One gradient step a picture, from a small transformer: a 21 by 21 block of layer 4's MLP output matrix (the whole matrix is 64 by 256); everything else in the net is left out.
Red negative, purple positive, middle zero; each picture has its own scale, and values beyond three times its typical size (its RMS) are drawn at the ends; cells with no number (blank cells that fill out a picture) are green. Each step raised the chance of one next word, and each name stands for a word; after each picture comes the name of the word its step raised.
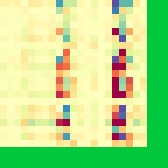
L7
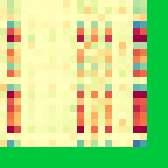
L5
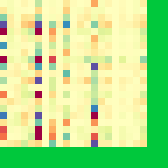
L5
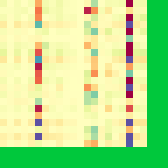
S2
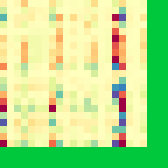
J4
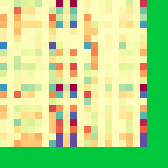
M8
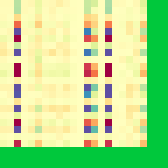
L7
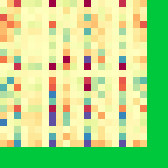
M8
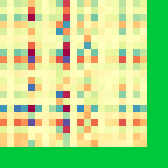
S2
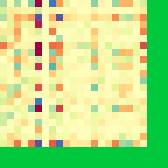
M8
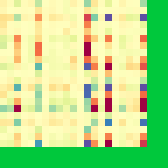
J4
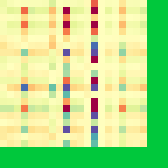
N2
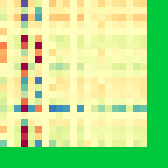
J4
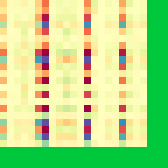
S2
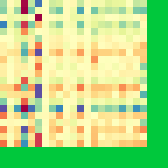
N2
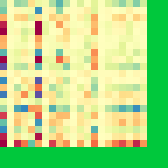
M8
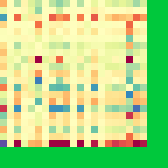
M8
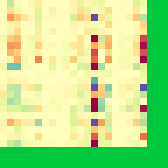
J4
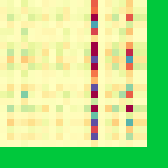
S2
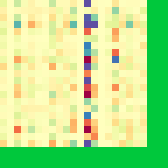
L5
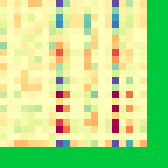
L5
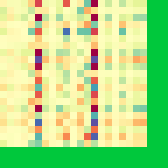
S2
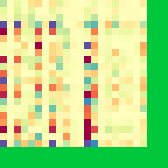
L5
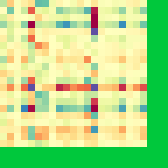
N2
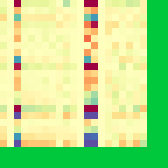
M8
